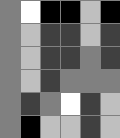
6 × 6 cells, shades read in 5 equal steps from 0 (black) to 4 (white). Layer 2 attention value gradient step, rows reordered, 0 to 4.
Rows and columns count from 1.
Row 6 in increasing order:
0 1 2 3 3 3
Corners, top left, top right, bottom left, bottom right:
2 0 2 3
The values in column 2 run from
0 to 4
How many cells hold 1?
10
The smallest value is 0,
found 4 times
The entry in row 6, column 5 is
1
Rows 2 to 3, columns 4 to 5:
1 3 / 1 2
